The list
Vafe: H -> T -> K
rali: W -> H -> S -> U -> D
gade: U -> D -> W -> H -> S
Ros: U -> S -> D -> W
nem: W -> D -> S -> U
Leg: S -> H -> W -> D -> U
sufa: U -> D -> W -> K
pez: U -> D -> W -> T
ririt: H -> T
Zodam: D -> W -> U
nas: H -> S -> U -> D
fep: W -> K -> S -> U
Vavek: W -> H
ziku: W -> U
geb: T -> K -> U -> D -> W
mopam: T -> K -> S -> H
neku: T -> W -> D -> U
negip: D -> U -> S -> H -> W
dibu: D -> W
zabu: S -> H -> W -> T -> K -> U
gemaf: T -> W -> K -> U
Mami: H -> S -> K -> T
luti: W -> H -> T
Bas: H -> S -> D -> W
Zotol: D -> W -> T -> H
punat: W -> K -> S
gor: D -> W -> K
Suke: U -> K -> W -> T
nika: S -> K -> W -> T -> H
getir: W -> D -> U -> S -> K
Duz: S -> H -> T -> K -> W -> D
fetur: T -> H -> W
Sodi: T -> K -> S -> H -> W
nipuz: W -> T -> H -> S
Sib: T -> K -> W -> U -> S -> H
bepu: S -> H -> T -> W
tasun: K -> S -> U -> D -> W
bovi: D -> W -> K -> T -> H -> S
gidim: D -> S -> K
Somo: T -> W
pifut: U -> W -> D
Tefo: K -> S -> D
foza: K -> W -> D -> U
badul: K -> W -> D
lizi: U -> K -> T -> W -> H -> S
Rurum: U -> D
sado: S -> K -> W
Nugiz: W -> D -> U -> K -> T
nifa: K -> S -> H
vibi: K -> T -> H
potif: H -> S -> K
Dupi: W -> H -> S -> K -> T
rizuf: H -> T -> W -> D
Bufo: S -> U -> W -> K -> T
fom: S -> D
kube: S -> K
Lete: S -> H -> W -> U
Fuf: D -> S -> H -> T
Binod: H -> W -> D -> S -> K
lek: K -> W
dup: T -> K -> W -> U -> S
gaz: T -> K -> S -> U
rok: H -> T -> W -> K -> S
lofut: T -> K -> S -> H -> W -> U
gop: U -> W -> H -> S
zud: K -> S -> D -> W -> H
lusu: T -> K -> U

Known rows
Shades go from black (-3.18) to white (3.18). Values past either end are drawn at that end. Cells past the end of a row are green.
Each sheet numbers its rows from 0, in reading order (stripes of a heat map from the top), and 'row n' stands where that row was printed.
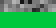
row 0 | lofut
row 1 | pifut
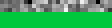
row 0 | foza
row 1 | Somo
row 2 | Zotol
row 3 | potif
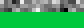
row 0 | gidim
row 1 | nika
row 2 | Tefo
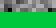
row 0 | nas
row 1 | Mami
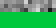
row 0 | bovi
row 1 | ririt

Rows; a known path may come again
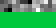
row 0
nem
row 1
fetur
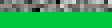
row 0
geb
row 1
Ros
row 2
Somo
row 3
nipuz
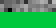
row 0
Rurum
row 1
lizi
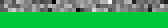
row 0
sado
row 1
lusu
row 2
Mami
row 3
zud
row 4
lofut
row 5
fep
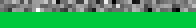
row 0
gade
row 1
Sodi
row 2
Zodam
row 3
gidim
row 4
ziku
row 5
nas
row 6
fom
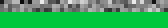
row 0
Lete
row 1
pez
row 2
rizuf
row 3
mopam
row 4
badul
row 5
potif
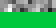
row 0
vibi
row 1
ririt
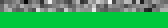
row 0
gemaf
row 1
gor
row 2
sufa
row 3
Zotol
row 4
negip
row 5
pifut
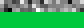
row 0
Tefo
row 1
lek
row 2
nifa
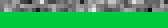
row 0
zabu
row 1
neku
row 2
foza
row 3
nika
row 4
Binod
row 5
getir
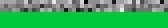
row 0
bovi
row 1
Bas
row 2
Fuf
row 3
dibu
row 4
luti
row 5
gop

